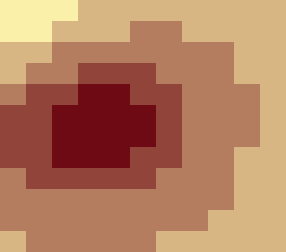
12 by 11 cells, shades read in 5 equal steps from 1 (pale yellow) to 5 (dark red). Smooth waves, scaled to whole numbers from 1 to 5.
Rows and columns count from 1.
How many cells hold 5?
13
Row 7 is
4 4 5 5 5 5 4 3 3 3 2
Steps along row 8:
same up same same down same down same down same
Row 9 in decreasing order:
4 4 4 4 4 3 3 3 3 2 2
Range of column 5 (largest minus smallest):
3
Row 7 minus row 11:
1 1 2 2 2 2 1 0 1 1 0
